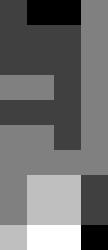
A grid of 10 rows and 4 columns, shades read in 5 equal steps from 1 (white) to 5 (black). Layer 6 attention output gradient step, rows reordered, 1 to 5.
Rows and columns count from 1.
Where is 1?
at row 10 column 2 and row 10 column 3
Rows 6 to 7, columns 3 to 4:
4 3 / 3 3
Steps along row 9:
down same up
